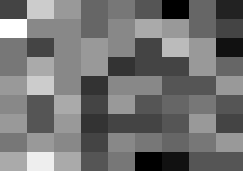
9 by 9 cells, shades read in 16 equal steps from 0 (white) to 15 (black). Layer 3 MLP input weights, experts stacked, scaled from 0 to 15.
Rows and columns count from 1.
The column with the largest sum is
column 9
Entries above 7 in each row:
7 3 4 5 3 6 6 5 6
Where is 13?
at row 1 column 9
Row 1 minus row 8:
3 -3 -1 -2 1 2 6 1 7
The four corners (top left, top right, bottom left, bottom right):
11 13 5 10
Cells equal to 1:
1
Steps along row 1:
down up up down up up down up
